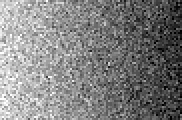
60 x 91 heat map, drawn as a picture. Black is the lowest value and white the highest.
The field climbs toward the left. The texture is fine-grained noise. No regular stripes run through it.
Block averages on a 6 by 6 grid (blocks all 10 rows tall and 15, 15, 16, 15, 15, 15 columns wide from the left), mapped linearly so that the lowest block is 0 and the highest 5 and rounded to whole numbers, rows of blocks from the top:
543210 / 543210 / 543210 / 543210 / 543210 / 543210
